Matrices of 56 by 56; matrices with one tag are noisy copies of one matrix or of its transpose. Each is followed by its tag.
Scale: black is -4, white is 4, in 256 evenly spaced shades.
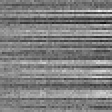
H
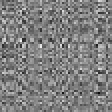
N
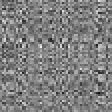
N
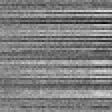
H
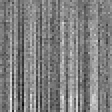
H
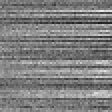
H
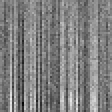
H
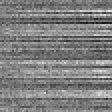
H
